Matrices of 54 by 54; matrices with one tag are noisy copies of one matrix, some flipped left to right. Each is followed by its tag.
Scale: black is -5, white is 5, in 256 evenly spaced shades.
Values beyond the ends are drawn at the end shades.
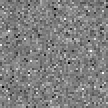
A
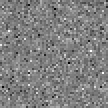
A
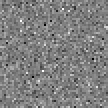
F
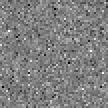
A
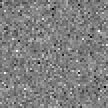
A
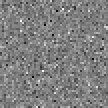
F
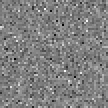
F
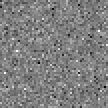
A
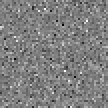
F
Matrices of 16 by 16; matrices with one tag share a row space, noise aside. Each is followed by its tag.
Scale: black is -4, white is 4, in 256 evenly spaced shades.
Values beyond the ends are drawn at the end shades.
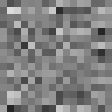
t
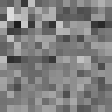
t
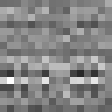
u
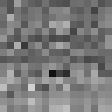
u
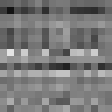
u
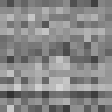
u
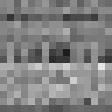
u
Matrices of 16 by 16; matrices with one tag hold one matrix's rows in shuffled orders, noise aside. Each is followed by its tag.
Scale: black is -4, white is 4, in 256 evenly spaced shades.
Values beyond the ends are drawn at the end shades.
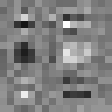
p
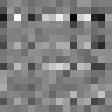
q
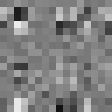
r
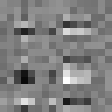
p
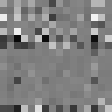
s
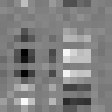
p
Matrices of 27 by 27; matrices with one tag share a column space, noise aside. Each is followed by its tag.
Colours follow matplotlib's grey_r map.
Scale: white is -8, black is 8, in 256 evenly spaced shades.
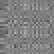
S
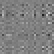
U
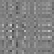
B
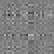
U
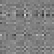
U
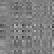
B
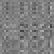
B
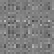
S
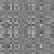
S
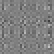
S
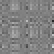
S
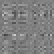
U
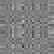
S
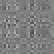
S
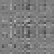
S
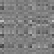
S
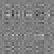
U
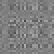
S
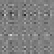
U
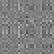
S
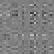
U
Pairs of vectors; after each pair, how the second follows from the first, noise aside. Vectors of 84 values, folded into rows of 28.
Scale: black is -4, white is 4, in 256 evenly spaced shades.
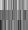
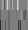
partly zeroed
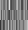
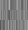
shrunk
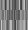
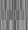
shrunk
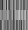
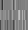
partly zeroed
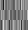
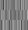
shrunk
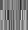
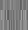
shrunk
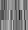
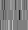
partly zeroed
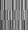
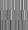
partly zeroed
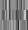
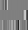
partly zeroed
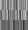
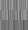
shrunk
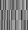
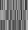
sign-scrambled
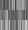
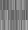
shrunk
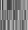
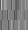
partly zeroed
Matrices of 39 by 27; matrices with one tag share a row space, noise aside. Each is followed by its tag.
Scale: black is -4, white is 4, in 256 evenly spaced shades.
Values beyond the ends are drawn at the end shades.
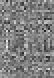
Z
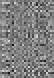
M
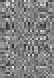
M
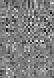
M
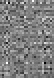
Z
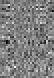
M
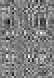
M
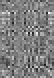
M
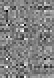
Z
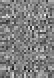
M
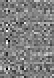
Z
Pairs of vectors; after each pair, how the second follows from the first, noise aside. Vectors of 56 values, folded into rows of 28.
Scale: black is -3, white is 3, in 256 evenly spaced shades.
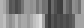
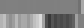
partly zeroed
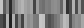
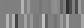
partly zeroed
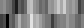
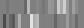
partly zeroed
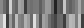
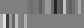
partly zeroed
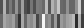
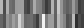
sign-scrambled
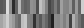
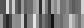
sign-scrambled
